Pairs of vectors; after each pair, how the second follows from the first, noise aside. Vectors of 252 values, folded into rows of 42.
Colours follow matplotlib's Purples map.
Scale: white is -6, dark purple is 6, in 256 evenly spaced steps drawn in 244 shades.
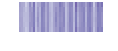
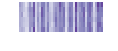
scaled up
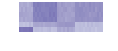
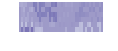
partly zeroed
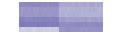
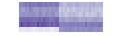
scaled up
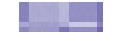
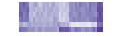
scaled up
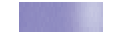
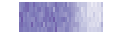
scaled up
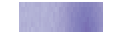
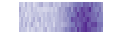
scaled up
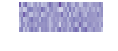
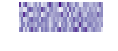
scaled up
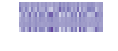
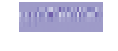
partly zeroed
